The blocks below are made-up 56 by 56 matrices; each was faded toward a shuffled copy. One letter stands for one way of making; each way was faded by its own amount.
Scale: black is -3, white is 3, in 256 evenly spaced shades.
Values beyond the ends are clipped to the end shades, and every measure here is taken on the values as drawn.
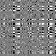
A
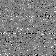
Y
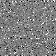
Y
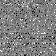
Y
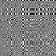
A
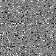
Y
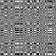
A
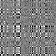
A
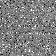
Y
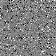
Y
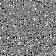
Y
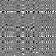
A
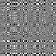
A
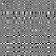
A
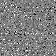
Y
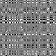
A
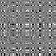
A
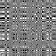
A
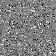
Y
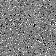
Y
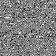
Y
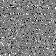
Y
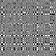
A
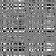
A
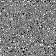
Y
